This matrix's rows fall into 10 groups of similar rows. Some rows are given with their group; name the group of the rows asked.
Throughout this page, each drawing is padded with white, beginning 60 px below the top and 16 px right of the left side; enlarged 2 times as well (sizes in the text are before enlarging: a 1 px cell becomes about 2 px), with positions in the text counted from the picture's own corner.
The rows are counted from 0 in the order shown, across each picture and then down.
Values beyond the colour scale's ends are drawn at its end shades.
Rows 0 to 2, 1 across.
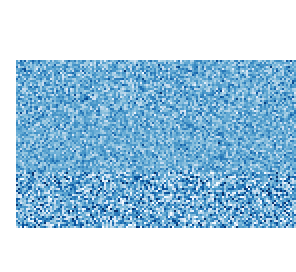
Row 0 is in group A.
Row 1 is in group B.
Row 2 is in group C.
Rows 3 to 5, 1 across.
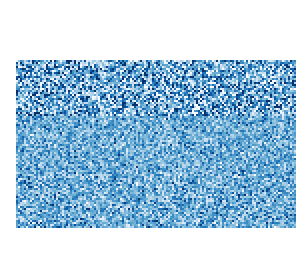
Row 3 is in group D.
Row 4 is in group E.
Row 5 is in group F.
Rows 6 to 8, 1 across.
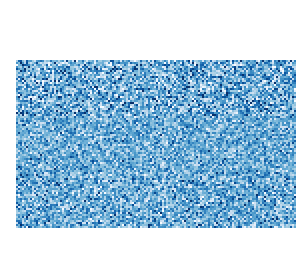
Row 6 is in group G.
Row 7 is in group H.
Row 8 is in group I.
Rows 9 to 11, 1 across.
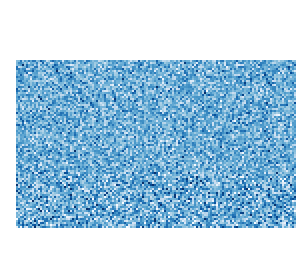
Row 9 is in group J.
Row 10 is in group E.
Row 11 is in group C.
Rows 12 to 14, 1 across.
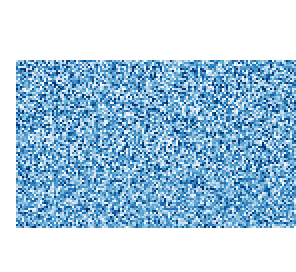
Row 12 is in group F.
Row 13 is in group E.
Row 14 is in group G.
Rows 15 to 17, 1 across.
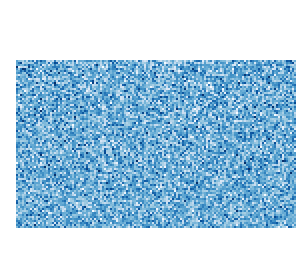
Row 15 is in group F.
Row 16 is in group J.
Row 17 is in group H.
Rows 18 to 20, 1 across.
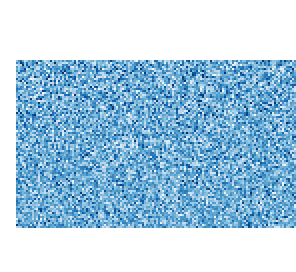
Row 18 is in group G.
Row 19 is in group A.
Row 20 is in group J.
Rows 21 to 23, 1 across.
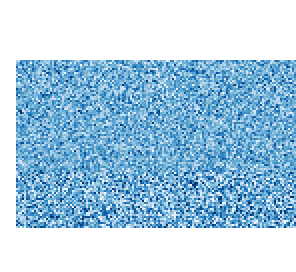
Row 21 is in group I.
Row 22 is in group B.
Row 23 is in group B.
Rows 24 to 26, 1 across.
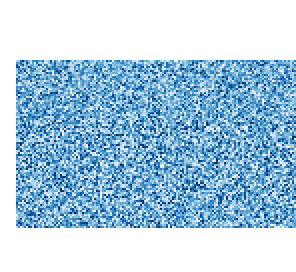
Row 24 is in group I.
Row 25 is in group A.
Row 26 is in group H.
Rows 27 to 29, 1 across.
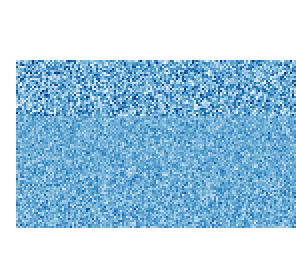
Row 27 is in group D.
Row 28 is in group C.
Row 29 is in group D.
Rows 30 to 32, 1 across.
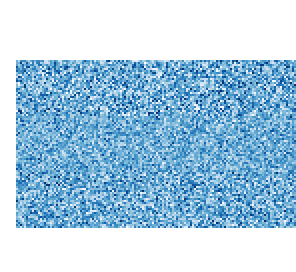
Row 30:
I
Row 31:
H
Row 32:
B
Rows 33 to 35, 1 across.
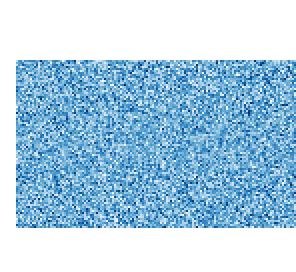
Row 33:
J
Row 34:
H
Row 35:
J
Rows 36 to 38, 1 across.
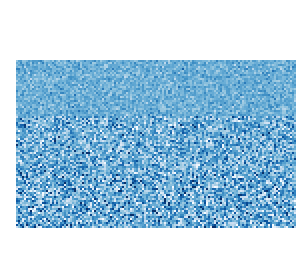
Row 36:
E
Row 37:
F
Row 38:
G
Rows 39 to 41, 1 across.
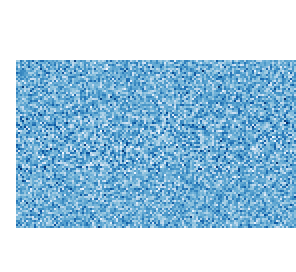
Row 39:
B
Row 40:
I
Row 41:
H
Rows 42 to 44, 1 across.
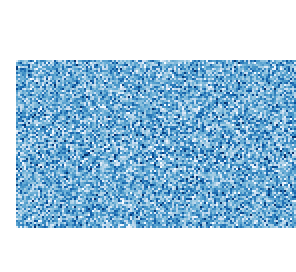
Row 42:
F
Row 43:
A
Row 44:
C
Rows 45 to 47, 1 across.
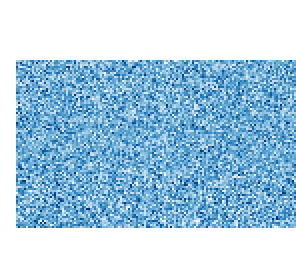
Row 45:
D
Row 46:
I
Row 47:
F
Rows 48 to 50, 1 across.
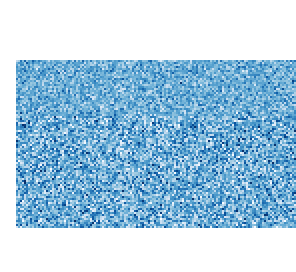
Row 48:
A
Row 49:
F
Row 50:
A
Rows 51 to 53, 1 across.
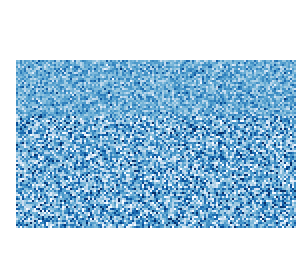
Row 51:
B
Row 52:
B
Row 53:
C
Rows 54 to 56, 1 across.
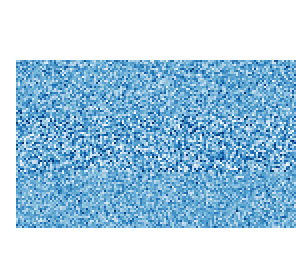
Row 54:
I
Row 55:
B
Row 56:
J
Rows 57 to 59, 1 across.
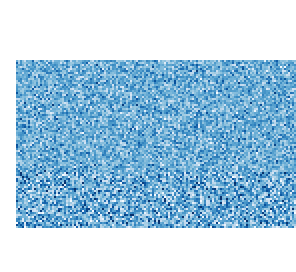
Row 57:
C
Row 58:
F
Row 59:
G
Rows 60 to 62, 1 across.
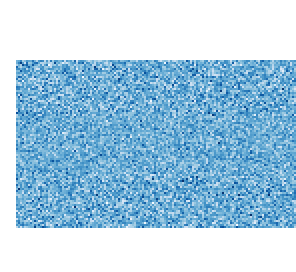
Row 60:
G
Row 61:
B
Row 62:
C
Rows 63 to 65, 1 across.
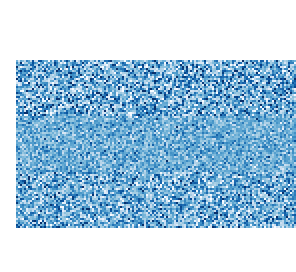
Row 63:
C
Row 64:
D
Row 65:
F
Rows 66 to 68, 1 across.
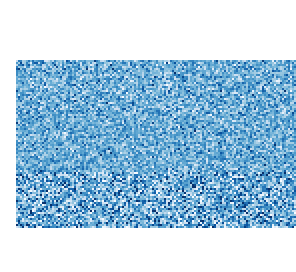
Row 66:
E
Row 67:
B
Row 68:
G
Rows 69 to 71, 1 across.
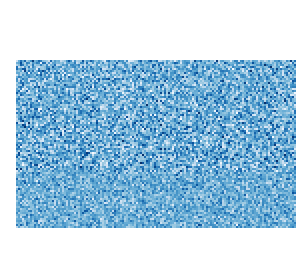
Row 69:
A
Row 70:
A
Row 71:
A
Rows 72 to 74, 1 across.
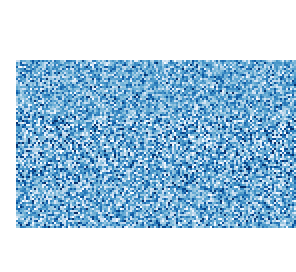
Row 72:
D
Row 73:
J
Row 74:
E
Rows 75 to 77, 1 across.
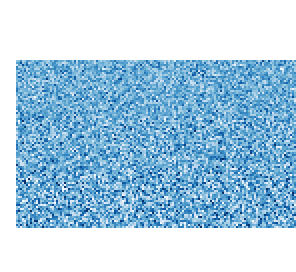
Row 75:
G
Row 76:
B
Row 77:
A
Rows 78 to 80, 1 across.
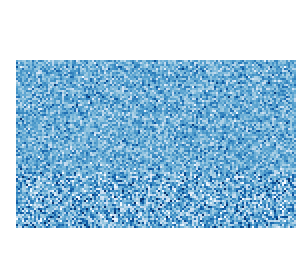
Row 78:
C
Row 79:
I
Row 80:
J
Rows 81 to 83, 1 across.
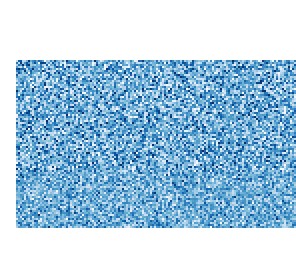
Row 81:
E
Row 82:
D
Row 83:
E
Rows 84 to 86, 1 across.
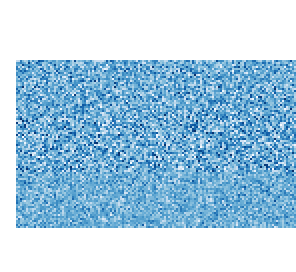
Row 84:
B
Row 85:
G
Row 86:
F
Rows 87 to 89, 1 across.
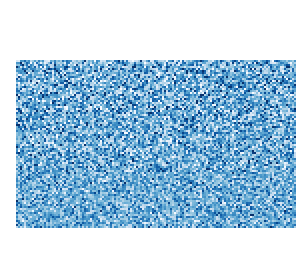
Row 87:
I
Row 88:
E
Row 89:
B
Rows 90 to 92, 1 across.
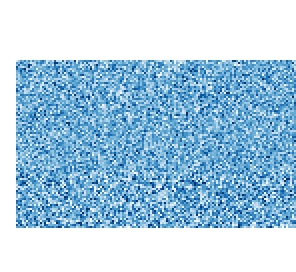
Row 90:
F
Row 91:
D
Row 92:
I
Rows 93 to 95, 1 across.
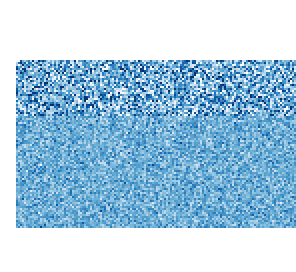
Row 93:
B
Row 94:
F
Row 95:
B
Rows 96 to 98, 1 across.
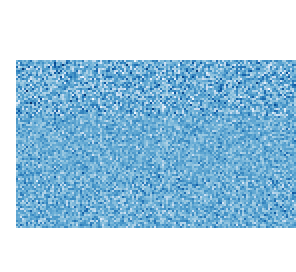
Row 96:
H
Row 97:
H
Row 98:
A
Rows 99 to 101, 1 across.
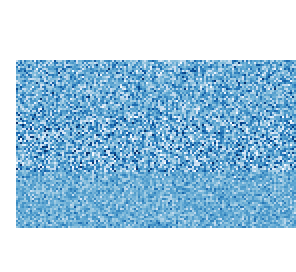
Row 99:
F
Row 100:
D
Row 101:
E
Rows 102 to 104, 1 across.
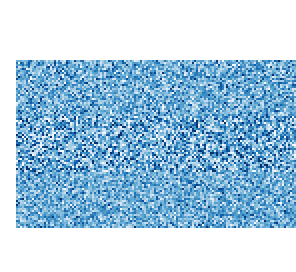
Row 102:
H
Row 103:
G
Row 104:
B
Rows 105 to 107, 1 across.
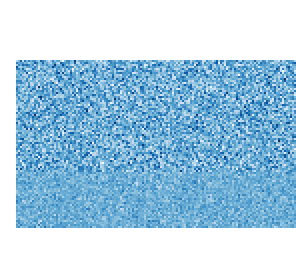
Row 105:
J
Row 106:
A
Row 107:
F
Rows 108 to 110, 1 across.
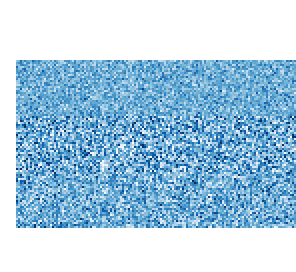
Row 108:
A
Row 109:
A
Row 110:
F
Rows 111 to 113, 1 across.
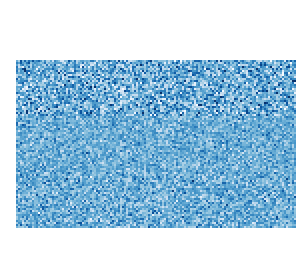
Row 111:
A
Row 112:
F
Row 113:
I
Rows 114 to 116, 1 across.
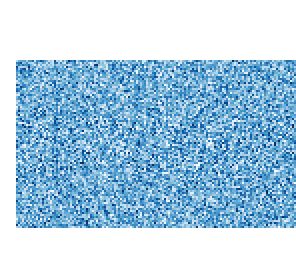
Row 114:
F
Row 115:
F
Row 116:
J
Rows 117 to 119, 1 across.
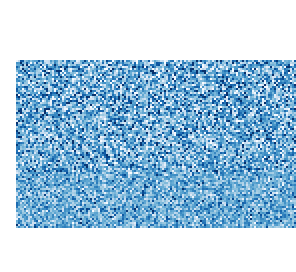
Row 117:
I
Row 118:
J
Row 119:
D
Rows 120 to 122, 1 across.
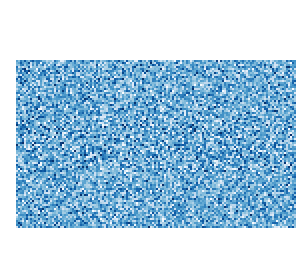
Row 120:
A
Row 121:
B
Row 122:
H
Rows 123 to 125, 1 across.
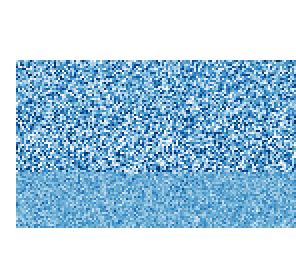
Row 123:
H
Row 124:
E
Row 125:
D
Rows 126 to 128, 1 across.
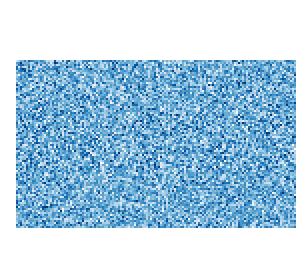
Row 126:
F
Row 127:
A
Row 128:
I
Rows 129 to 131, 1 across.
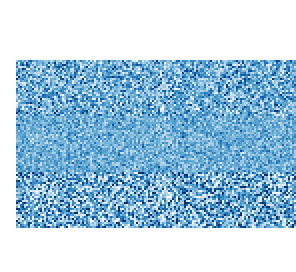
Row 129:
H
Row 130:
E
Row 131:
E
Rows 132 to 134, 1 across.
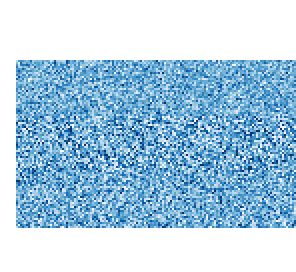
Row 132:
H
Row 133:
J
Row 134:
E
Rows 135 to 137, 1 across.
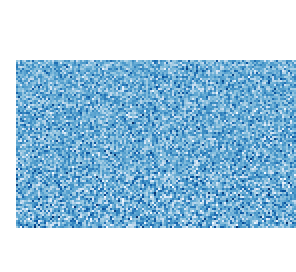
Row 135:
C
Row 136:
D
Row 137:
C
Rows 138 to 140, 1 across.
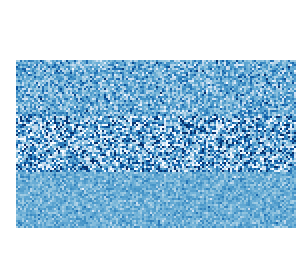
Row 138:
J
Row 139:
H
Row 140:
H
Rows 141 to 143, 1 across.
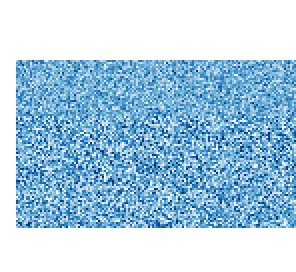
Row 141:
E
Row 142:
C
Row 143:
E
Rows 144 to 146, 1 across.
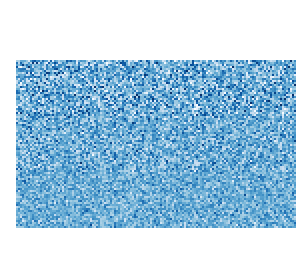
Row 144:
D
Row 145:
D
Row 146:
A
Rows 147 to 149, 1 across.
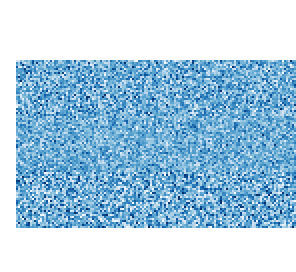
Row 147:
D
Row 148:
F
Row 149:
E
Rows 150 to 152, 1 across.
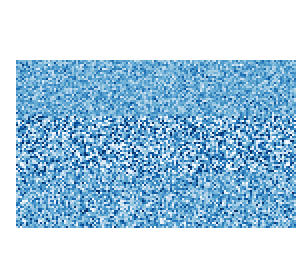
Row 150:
G
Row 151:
B
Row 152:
A
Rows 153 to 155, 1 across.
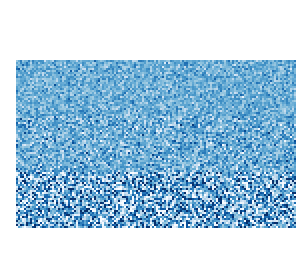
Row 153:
E
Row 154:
F
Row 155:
A
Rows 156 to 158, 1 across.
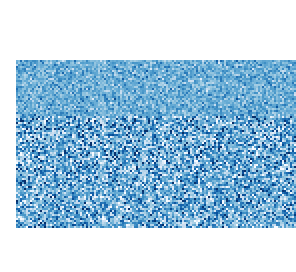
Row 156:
J
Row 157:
D
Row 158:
F
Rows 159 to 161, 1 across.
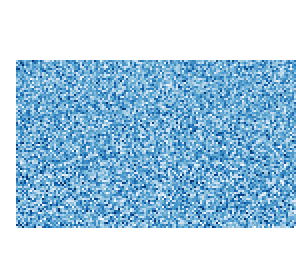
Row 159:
E
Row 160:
B
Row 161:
G
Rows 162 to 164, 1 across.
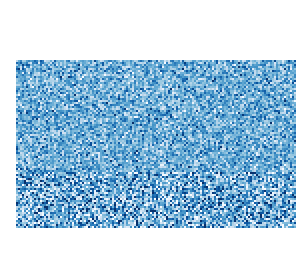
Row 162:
E
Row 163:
D
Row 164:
D
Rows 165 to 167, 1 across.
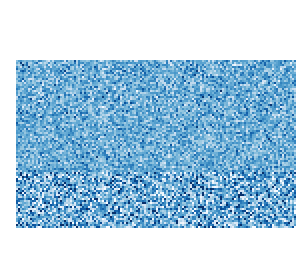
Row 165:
G
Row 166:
J
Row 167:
G
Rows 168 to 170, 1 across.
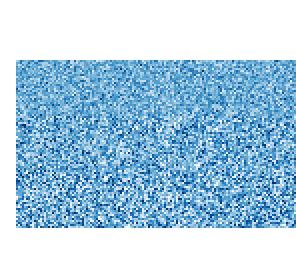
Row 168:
B
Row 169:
F
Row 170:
E
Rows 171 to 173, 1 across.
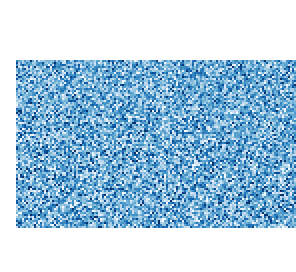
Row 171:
H
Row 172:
D
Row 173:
H
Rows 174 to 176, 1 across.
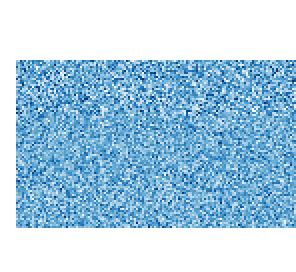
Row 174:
A
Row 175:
B
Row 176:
E
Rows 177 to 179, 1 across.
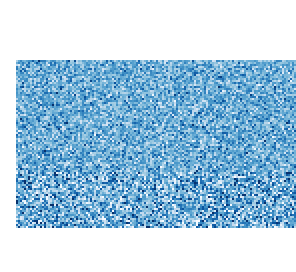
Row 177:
B
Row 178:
I
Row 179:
F
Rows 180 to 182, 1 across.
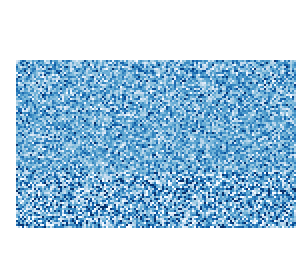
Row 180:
I
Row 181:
G
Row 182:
C
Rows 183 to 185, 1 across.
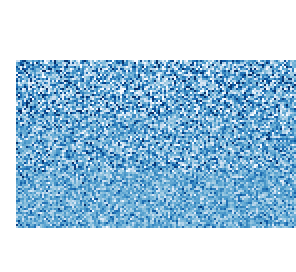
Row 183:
I
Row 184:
C
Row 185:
G
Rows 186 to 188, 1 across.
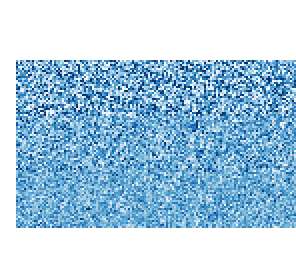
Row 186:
C
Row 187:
G
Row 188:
F
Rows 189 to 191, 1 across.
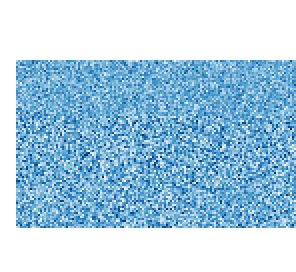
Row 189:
D
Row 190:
A
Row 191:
E
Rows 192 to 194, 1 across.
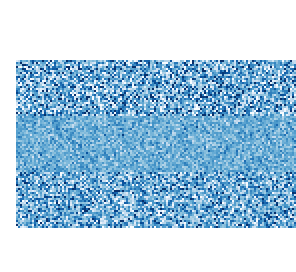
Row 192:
D
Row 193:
J
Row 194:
A
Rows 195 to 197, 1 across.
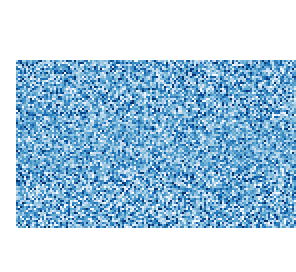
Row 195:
G
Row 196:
I
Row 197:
E
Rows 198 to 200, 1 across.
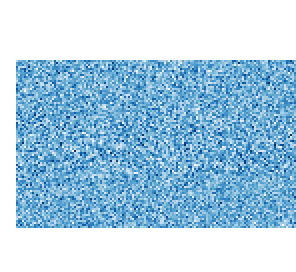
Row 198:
F
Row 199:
B
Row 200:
D
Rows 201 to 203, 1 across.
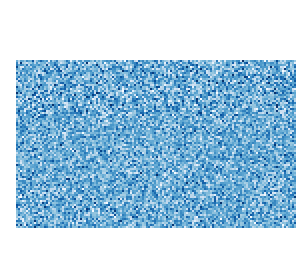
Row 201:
C
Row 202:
B
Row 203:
D
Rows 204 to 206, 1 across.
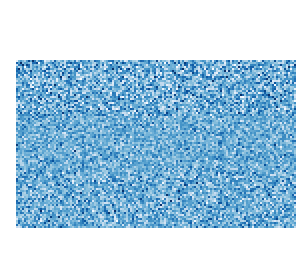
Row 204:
E
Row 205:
B
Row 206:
J
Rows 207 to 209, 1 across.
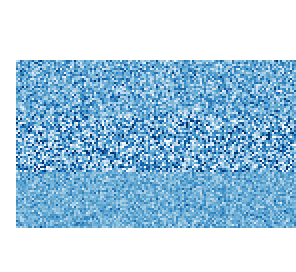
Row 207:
B
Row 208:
C
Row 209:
B
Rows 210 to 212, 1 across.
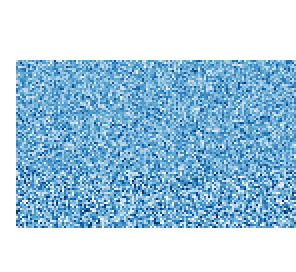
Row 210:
F
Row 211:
G
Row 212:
A
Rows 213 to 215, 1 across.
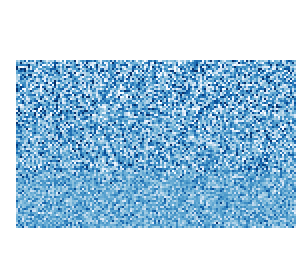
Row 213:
F
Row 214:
J
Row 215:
G
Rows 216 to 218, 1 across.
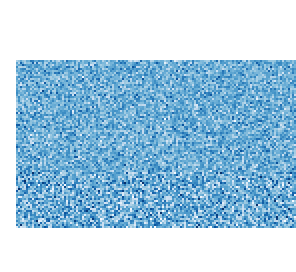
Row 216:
D
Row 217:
E
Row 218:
A
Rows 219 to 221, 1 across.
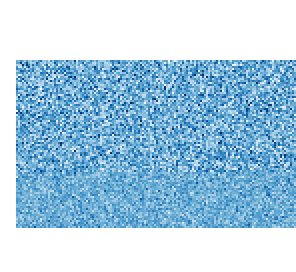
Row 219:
G
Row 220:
B
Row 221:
J
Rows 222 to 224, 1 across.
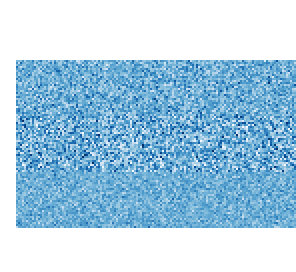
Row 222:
C
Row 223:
A
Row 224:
H
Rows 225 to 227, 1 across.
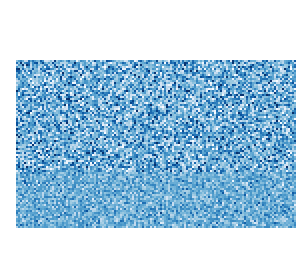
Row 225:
E
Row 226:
C
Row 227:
A
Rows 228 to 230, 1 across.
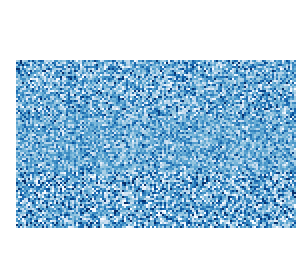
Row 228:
E
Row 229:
A
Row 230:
A
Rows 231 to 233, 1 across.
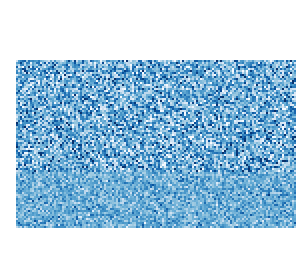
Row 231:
A
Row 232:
J
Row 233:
C
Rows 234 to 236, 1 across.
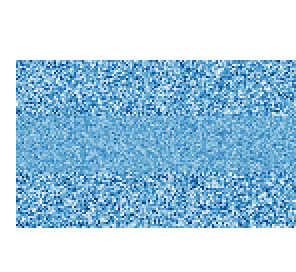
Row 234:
H
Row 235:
B
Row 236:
G
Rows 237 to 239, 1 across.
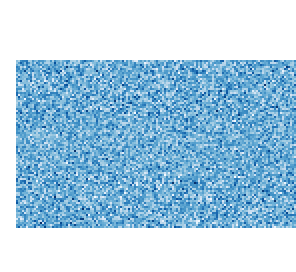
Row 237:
I
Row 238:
E
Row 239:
F
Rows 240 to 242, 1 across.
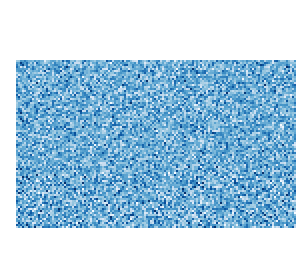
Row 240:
I
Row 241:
G
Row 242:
G
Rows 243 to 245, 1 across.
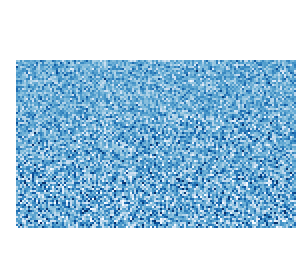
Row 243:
J
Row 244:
C
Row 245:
A
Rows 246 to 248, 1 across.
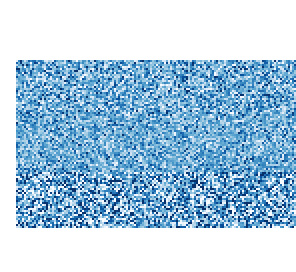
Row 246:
E
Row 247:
J
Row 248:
G
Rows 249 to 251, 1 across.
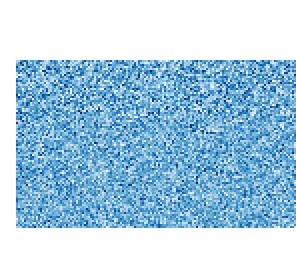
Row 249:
I
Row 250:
G
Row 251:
J
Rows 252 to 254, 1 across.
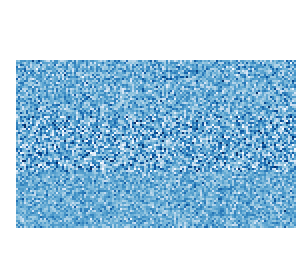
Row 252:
A
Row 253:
A
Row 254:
B
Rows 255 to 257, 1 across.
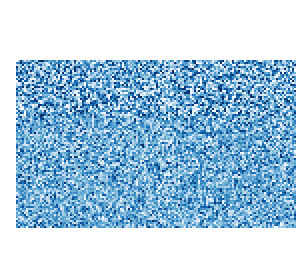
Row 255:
B
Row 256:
E
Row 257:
F
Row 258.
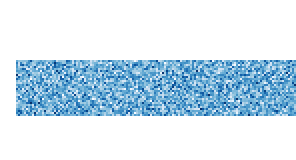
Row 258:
H
